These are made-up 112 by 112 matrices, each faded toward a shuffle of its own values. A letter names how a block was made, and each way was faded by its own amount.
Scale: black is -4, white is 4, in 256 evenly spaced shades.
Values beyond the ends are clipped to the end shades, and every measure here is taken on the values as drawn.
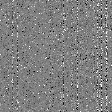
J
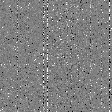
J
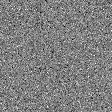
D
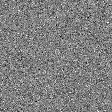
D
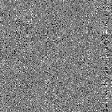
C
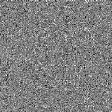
C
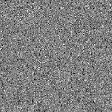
C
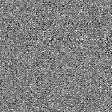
C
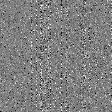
J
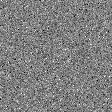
D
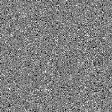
C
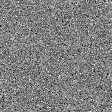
D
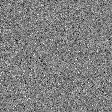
D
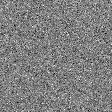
D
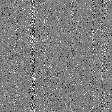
J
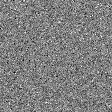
D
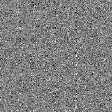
C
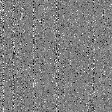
J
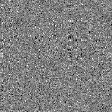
C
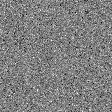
D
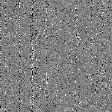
J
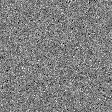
D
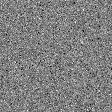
D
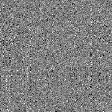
C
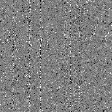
J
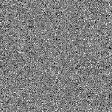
C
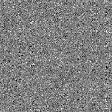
C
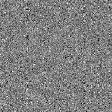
C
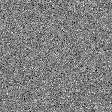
D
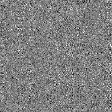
C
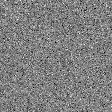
D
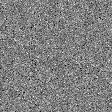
D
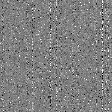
J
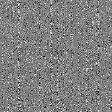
J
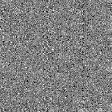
C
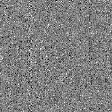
C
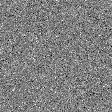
D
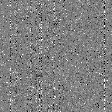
J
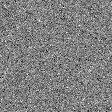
D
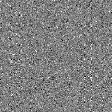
C
